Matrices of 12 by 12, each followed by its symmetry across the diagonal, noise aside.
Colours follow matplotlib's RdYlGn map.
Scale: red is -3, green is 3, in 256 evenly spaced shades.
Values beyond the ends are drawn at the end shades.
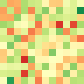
symmetric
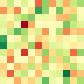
neither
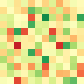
antisymmetric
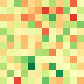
neither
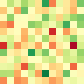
antisymmetric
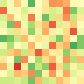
neither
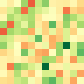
symmetric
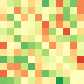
antisymmetric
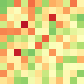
symmetric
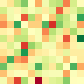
antisymmetric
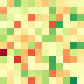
neither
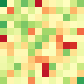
symmetric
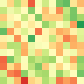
antisymmetric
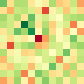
symmetric
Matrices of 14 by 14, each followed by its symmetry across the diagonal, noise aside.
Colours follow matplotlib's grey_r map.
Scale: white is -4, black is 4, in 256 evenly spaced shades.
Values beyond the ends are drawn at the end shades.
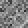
symmetric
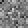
symmetric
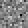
neither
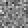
neither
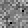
symmetric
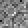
symmetric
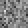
neither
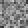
symmetric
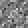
symmetric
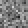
neither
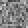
neither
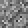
symmetric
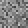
symmetric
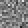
neither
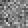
neither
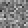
neither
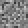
symmetric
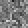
neither
